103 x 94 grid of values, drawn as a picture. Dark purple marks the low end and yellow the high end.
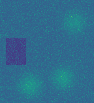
Odd rows or columns: none. Bumps: three. Odd patch: lower, in the middle left. Ninth with the lowest average: middle left.
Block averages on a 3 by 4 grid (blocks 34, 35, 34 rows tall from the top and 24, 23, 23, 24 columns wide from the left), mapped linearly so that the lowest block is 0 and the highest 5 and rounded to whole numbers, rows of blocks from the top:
3 3 3 4 / 0 2 3 3 / 3 5 5 3
